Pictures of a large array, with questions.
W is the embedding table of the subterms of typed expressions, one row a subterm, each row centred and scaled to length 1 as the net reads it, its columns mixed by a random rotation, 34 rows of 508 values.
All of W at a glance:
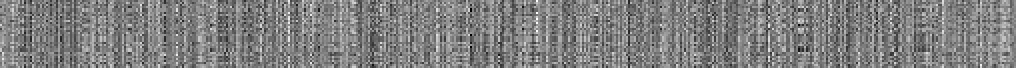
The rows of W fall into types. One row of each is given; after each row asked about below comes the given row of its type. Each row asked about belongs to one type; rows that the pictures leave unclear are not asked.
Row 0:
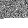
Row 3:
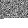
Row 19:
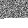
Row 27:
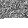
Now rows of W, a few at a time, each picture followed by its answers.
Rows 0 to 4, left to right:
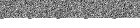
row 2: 0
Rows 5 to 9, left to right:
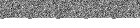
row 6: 0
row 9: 0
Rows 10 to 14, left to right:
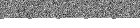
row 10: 3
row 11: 0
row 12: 19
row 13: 19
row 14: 3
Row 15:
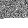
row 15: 0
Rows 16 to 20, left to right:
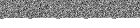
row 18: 19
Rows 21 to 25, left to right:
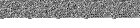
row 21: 27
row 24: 19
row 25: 19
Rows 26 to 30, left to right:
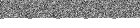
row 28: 19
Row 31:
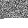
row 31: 27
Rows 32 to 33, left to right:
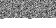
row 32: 3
